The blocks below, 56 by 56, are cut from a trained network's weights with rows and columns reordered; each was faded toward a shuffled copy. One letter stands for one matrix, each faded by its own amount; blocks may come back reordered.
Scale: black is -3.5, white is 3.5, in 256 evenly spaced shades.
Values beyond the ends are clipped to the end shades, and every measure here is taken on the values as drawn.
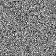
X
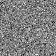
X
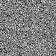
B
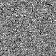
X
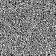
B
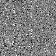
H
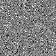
H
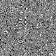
H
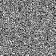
X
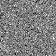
B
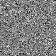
B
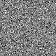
B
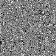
H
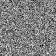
X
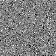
H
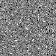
H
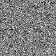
B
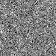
B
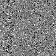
H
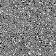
H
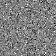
H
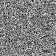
X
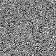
X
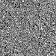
B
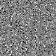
H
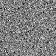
X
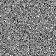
B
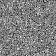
B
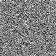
X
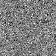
B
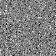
H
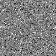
H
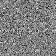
X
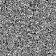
B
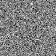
X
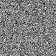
B
